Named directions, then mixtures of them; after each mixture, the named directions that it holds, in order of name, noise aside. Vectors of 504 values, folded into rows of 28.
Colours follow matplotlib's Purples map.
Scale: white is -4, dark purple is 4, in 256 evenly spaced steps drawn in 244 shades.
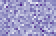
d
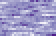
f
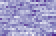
d, f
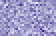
d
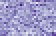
d, f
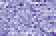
d, f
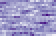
f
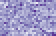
d, f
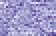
d, f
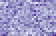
d, f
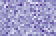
d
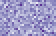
d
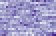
d, f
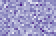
d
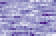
f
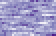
f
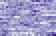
d, f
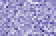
d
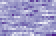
f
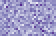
d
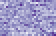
d, f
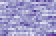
d, f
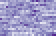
d, f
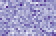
d, f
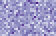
d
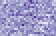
d, f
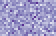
d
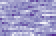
f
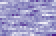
f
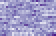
d, f
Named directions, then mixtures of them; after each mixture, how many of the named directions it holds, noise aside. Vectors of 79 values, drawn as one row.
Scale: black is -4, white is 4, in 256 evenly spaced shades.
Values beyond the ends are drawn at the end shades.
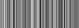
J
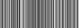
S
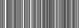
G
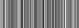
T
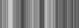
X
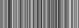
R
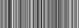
one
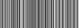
one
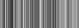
three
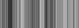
one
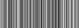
three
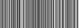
one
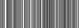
one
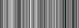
three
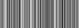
three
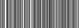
one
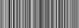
three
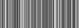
three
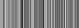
two
